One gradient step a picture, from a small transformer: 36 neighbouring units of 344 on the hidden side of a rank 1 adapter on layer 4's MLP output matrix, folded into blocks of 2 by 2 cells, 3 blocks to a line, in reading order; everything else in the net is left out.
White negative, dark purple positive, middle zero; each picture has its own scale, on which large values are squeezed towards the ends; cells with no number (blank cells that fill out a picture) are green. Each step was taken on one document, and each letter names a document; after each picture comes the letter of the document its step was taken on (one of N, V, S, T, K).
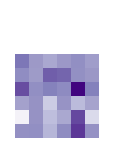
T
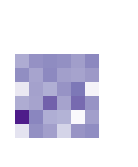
T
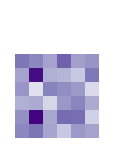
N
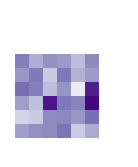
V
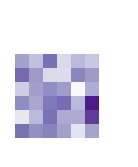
V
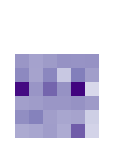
T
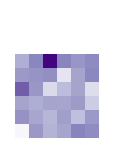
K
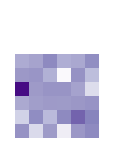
T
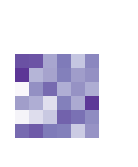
V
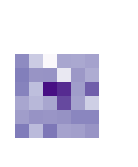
K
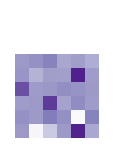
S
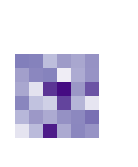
K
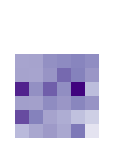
T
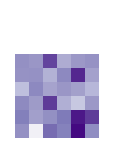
S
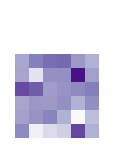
S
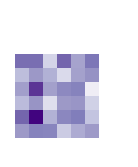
N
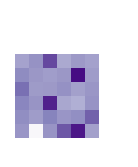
S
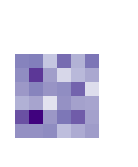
N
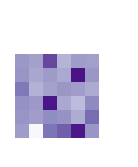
S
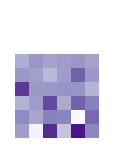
S
